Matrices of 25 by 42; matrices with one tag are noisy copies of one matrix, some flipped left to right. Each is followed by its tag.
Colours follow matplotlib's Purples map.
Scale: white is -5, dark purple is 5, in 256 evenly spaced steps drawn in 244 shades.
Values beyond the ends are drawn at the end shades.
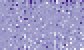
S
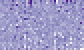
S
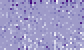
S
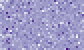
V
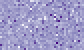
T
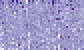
S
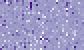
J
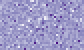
T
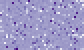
V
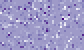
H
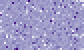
V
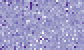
J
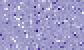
H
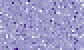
V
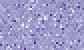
T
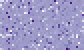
V
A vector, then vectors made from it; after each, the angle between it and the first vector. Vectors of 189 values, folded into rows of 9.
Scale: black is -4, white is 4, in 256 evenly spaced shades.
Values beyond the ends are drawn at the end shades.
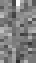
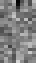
nearly opposite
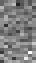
partly opposed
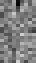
nearly opposite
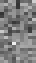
partly opposed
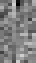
nearly opposite
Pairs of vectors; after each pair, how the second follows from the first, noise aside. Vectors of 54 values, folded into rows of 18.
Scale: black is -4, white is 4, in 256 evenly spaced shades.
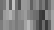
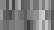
negated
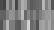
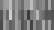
shuffled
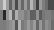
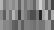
wrapped around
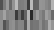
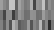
shuffled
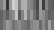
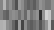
wrapped around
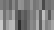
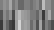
negated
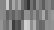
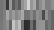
negated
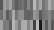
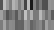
wrapped around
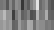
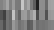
negated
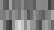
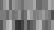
negated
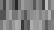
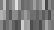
negated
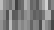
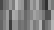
negated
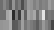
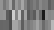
negated
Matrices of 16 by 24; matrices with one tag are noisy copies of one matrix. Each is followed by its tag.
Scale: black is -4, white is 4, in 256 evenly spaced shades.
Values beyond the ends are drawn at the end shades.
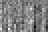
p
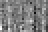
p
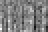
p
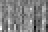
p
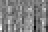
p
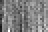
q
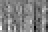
p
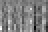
p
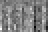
p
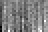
q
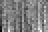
q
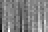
q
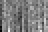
q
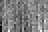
q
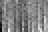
q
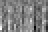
p
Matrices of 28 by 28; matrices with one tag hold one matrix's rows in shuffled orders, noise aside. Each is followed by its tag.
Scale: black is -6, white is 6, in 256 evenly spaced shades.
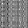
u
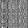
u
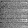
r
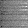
r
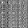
u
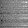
r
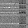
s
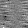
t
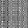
u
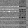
s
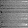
r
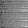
r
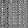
u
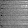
r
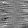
t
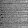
r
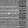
s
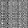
u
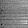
r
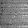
r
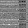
s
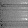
r
